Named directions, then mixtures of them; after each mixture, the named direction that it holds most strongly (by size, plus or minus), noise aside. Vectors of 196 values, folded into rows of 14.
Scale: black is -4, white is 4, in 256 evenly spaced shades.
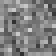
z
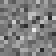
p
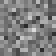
p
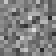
p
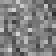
z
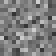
p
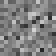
p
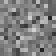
p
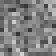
z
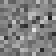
p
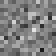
p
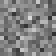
p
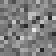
p
